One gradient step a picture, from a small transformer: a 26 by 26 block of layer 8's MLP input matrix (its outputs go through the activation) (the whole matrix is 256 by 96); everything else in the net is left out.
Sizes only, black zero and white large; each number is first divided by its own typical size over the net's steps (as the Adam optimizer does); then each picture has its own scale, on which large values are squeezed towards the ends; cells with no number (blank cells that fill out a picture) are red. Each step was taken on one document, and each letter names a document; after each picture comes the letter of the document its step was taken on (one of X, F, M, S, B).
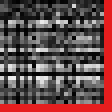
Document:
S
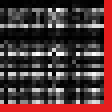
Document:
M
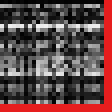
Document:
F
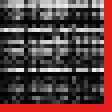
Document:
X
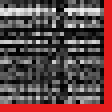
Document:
S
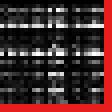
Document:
M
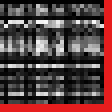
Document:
F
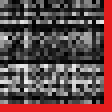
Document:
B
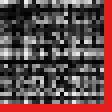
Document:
B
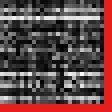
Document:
S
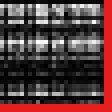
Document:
F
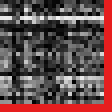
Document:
B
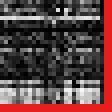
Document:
S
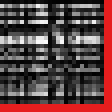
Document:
F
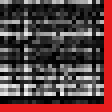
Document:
B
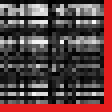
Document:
F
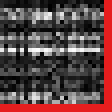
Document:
S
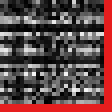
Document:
B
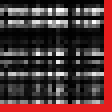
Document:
M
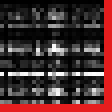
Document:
M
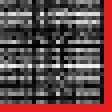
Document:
S
